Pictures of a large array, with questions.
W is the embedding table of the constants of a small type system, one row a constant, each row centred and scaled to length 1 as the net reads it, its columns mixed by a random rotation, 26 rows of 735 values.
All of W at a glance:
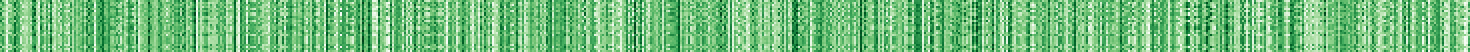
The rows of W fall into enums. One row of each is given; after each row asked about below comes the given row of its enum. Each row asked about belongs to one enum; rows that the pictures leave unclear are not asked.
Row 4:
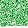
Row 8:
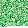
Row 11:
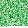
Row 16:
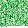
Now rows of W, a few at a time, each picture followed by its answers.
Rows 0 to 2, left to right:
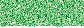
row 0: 4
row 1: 11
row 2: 16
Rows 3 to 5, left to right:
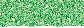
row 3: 8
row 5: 16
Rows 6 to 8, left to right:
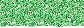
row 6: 4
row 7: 4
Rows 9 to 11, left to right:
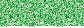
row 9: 11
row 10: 4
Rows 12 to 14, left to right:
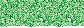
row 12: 16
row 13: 8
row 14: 8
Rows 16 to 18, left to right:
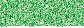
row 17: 4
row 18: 11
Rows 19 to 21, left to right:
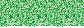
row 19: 11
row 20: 11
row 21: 11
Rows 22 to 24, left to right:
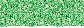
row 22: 16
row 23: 4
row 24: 16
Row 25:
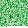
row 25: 11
